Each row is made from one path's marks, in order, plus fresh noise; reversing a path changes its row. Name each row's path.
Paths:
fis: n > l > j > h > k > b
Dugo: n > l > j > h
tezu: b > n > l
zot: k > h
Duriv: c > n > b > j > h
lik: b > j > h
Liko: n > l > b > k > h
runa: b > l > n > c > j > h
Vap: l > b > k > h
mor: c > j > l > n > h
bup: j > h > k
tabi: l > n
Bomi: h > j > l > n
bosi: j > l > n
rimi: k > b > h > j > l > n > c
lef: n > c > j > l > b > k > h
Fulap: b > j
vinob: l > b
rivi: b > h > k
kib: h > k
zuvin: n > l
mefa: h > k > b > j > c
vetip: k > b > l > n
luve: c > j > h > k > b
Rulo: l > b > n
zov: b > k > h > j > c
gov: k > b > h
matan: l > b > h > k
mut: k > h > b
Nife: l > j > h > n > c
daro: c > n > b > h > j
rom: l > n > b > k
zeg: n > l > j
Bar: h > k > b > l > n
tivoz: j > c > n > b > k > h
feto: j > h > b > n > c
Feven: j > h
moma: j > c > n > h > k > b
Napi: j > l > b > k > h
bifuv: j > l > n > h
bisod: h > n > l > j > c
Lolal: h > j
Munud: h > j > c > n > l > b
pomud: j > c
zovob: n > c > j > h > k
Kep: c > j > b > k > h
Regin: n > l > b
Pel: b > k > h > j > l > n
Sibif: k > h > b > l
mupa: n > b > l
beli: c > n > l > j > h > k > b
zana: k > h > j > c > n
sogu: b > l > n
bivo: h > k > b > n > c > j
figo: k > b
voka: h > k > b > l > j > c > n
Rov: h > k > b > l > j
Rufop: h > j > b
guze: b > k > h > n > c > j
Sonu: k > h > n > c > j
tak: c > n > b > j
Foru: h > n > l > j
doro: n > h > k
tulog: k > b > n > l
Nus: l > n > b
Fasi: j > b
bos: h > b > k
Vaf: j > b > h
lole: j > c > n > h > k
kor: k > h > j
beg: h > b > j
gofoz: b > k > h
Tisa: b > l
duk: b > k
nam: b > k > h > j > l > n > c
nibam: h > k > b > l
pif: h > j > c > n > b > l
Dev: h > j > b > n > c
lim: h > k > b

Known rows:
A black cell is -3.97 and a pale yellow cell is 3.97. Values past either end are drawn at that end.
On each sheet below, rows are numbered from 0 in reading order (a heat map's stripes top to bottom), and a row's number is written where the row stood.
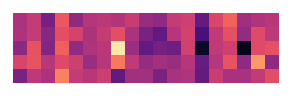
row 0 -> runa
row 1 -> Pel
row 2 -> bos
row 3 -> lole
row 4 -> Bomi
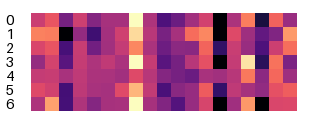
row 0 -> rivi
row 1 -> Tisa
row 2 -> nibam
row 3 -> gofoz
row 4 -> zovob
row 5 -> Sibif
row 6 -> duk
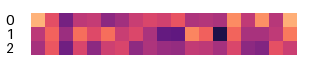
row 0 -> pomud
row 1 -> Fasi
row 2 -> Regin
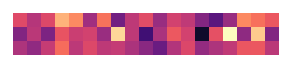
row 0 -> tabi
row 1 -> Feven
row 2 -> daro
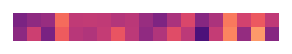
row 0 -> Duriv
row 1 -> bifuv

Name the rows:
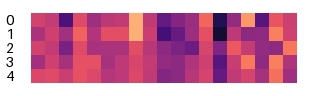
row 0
Vap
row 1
mut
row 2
mefa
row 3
tivoz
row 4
moma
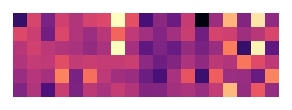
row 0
zot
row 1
nam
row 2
doro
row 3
Sonu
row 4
Rufop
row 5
Dugo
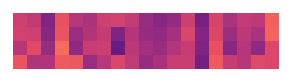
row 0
rimi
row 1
pif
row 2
Munud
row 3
feto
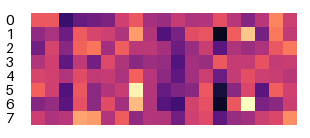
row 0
zuvin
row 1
Vaf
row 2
vetip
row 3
zeg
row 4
guze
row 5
matan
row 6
lik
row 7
Rulo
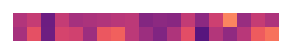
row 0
lef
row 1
tulog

